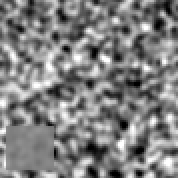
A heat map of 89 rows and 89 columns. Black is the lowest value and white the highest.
Odd patch: calmer, in the bottom left. Grain: blotchy. Slope: none. Mirror symmetry: none. Calmest part: bottom left. Stripes: none.
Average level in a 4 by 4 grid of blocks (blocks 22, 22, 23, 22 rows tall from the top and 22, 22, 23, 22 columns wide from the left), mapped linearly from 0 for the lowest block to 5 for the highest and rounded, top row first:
1 2 3 0 | 5 5 1 3 | 4 4 2 3 | 3 3 1 4
